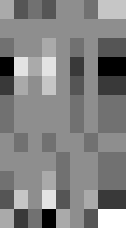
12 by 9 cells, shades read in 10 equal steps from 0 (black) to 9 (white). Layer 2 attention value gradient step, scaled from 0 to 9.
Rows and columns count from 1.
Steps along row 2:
same same same same same same same same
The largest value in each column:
6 8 6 8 6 5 6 9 9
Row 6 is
4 5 5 5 5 4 5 4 4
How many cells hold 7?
4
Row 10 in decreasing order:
6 5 5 5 5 4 4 4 4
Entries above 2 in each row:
9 9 9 5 6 9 9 9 9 9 7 7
